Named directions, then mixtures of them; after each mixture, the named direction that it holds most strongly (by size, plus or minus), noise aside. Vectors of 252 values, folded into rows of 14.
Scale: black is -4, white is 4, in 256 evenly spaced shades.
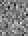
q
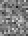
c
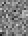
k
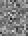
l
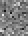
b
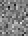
q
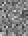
k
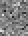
b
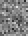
c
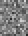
l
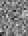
k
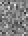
q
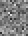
l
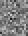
l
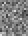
k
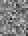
l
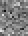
b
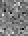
b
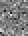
b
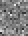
b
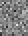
k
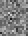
l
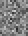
l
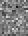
c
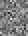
l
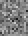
c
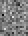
b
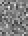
q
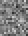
c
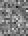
c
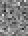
b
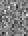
q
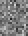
l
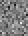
q
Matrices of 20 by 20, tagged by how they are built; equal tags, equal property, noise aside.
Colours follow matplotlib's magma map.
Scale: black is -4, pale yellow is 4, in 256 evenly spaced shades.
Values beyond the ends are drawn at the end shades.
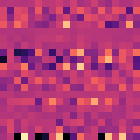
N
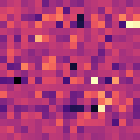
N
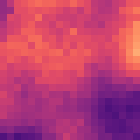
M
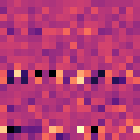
N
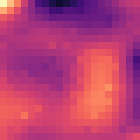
M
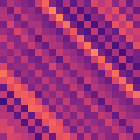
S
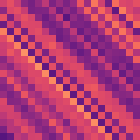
S
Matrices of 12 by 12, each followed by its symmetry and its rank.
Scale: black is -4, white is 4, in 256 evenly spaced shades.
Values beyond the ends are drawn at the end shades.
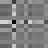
neither, rank one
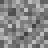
symmetric, full rank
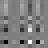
neither, rank one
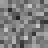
symmetric, full rank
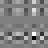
neither, rank one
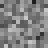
neither, full rank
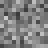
neither, full rank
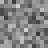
neither, full rank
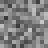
neither, full rank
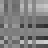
neither, rank one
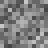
symmetric, full rank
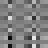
neither, rank one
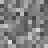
neither, full rank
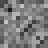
symmetric, full rank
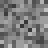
symmetric, full rank
